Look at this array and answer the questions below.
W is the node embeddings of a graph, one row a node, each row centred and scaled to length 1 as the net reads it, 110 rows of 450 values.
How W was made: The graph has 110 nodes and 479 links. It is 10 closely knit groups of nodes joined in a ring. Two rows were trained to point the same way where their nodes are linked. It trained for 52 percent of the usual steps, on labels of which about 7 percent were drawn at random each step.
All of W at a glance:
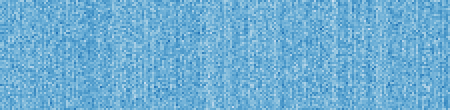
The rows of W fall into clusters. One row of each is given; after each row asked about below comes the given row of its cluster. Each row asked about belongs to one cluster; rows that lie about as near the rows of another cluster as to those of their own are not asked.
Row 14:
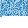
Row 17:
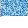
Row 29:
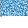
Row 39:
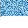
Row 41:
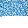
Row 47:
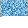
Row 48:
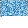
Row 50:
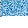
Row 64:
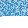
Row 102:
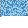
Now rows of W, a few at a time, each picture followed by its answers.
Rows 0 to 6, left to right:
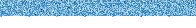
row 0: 39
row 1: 39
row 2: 47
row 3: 17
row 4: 17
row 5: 50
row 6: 48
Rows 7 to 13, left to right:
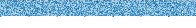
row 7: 102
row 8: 48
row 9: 47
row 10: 17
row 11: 47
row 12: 17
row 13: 64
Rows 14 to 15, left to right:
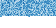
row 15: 41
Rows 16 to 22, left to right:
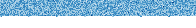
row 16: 14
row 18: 102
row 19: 14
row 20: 39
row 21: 64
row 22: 50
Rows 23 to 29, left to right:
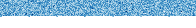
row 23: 64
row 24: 41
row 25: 29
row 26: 102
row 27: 64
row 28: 29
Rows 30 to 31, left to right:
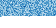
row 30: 102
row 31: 47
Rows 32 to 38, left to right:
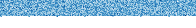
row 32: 29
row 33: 29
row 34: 48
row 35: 47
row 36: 48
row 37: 17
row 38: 29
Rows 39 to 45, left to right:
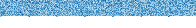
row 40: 41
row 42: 50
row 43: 17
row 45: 50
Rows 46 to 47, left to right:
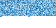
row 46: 50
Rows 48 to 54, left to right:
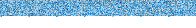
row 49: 14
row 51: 17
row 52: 29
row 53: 48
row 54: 50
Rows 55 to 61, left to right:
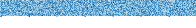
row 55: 50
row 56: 14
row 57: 39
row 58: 29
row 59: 29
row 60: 39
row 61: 47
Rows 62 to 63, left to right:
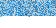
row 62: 47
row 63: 48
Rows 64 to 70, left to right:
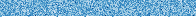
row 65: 39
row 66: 47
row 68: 102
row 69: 64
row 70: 17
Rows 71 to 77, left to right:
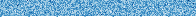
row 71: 102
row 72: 39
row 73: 14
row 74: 39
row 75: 48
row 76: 39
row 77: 17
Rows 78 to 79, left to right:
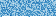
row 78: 47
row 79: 41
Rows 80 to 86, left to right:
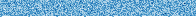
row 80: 17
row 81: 39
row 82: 48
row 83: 64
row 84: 29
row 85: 29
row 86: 47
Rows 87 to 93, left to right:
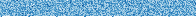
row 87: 47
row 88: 50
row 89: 17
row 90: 50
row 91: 17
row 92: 48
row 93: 39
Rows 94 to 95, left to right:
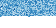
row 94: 102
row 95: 50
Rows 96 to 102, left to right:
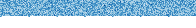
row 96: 17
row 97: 14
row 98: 29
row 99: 64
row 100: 64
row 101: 102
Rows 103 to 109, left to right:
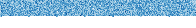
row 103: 47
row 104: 47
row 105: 64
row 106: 102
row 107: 14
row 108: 39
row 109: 41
